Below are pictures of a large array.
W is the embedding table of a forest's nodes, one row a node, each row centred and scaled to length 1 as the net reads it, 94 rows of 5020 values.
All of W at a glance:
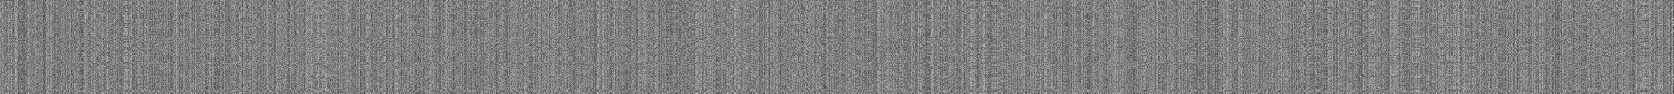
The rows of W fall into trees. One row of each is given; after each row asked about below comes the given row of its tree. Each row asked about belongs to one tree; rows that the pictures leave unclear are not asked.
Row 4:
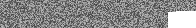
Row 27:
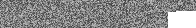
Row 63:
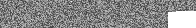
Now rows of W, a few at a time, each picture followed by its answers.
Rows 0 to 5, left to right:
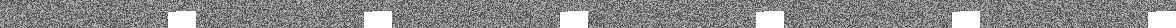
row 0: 27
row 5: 27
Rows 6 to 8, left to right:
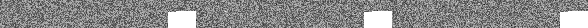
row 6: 27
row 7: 63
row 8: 63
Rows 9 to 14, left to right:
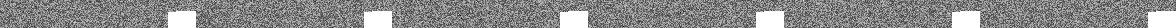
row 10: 4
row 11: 27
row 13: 63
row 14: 4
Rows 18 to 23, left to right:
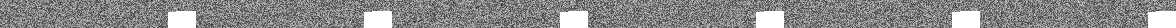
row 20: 27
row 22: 4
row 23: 63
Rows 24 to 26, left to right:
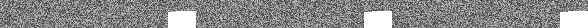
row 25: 63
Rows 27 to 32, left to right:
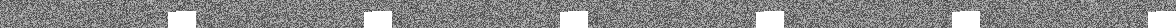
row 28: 4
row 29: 4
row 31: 4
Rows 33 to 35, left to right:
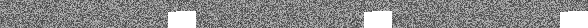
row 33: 4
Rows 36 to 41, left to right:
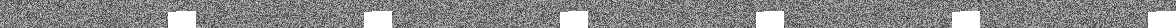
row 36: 27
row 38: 27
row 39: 63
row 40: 4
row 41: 27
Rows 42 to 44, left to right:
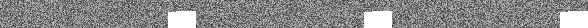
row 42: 63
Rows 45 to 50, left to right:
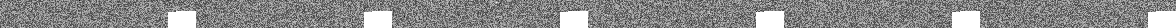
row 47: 63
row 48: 27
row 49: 63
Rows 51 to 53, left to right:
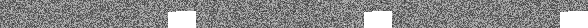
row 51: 4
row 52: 27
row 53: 4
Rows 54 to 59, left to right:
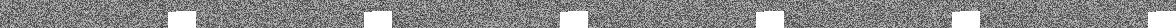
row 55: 27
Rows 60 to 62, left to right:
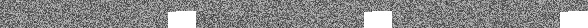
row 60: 4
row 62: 27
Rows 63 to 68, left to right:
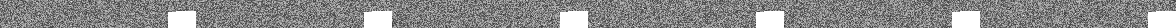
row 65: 4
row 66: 63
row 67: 4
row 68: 63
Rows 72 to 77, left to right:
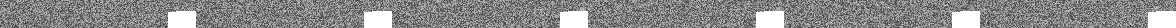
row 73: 4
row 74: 4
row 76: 27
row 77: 4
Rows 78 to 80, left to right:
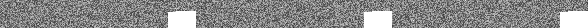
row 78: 4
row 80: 4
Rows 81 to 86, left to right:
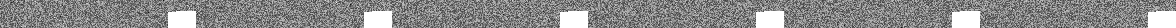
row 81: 63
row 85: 4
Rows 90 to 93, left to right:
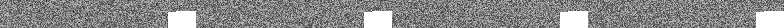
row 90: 27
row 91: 27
